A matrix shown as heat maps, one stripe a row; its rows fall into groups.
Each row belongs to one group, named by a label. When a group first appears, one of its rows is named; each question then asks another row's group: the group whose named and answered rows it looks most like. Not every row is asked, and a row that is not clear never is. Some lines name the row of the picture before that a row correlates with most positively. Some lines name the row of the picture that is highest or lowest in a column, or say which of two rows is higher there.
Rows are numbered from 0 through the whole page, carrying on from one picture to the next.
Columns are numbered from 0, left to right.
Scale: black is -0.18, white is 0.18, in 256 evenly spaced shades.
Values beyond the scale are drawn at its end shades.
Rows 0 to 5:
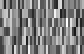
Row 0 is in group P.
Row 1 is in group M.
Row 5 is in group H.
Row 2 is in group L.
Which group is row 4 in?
L
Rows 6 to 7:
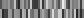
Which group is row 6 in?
H
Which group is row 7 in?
L
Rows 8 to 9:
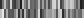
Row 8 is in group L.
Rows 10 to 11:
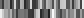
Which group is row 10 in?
H
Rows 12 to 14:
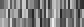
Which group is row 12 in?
L
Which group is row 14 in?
M
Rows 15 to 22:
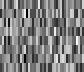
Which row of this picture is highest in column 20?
16
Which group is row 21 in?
H
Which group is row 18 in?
M
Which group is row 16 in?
L
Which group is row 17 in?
P
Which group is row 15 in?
P
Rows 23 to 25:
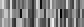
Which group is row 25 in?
M
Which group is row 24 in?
M
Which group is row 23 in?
M
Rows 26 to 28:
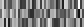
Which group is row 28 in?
P
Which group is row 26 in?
P
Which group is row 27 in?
M
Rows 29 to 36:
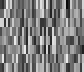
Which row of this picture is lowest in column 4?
31
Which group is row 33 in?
H
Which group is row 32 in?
L
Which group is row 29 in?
H
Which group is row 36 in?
H
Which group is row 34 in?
L
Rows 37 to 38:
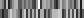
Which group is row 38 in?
L
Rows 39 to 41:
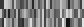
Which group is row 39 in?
H
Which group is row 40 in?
P
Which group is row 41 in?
H
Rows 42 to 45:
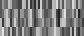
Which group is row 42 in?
L
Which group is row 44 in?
H
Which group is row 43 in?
H
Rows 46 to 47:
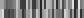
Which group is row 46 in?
P
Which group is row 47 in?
P
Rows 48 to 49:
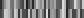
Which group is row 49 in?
H
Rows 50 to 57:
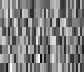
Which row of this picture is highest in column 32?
52
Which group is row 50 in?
M
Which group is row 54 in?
M
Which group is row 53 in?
P
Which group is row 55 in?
L
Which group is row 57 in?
L
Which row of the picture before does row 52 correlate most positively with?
49
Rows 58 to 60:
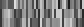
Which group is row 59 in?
L
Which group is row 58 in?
H
